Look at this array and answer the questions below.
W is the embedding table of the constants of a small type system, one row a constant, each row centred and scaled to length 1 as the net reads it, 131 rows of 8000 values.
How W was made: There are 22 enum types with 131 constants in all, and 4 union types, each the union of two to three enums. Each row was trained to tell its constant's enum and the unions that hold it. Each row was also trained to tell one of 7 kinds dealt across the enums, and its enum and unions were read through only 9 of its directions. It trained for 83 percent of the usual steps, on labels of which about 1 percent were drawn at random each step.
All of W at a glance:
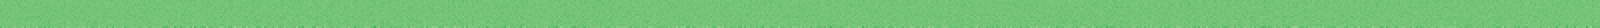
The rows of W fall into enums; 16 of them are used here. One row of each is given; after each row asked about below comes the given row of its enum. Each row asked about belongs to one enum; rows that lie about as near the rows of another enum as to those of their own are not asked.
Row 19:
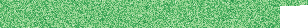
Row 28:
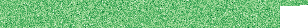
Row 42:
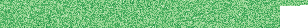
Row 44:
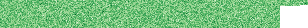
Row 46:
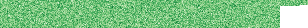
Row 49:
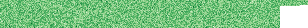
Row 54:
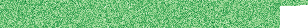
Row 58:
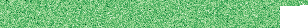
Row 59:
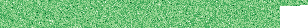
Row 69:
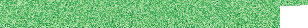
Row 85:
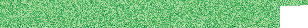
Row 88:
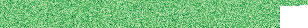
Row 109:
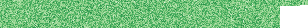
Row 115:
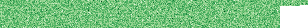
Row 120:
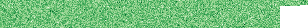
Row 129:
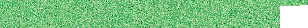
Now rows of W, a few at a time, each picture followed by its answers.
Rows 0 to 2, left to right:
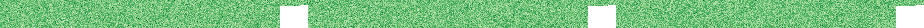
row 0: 19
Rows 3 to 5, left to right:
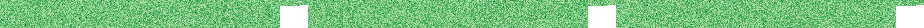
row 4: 54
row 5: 58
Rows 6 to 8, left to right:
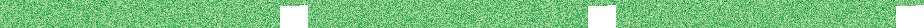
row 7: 115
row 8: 129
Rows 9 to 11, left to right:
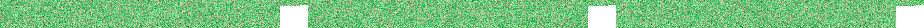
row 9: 42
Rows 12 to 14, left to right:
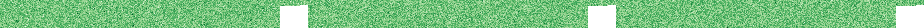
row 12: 54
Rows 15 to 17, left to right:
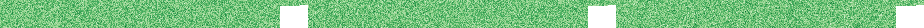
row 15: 109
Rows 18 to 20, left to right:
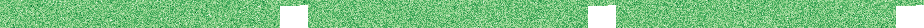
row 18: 44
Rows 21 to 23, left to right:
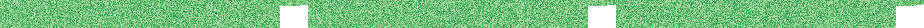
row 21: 59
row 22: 44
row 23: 69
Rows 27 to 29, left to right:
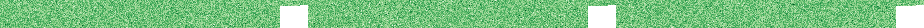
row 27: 85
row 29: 54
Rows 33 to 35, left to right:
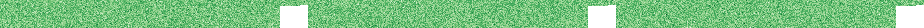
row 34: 49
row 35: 59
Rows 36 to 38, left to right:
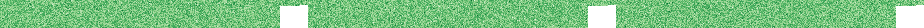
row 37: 85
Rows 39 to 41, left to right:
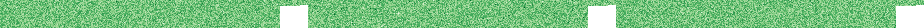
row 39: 19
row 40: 69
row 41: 120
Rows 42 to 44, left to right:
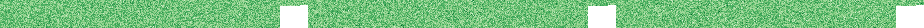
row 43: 58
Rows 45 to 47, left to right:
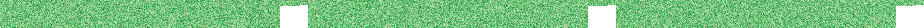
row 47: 59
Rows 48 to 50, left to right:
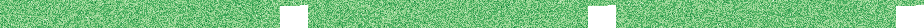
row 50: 69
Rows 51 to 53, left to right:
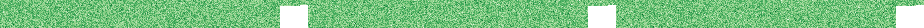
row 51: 49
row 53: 109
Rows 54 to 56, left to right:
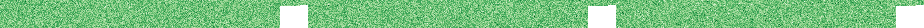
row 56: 44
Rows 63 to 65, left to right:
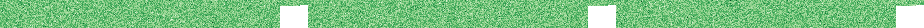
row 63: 120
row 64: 120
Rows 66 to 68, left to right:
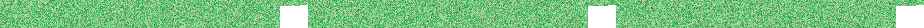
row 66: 42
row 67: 120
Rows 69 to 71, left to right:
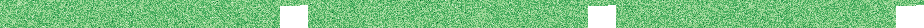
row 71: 85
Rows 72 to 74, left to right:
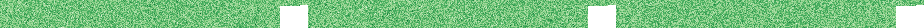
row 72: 58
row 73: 109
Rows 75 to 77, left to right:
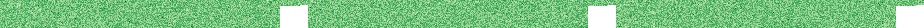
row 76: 115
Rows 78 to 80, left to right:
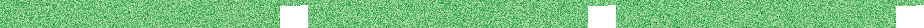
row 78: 115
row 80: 59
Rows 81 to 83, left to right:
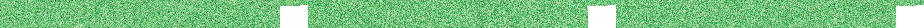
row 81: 46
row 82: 49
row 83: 85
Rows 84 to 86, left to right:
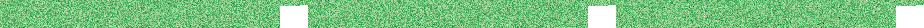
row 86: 85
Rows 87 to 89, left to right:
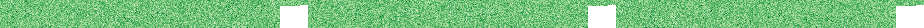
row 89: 46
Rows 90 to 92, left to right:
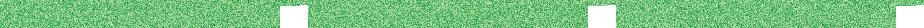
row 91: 85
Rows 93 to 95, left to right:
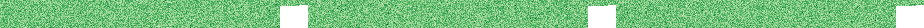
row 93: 115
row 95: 42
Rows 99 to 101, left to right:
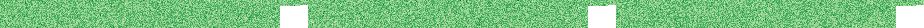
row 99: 69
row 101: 49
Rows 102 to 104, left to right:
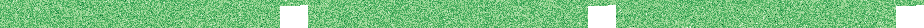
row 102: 49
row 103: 109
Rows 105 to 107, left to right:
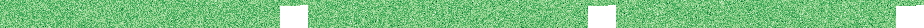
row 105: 49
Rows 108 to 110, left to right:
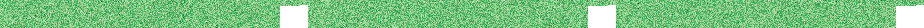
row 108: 69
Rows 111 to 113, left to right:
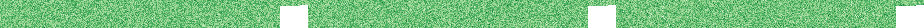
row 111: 109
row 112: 19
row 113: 120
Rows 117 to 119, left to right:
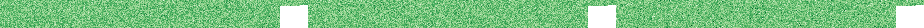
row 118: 115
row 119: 46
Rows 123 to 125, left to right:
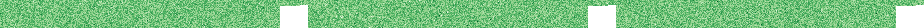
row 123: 54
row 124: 120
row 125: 54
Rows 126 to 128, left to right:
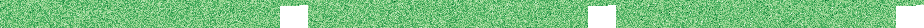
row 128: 59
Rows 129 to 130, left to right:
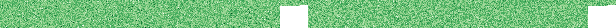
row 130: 109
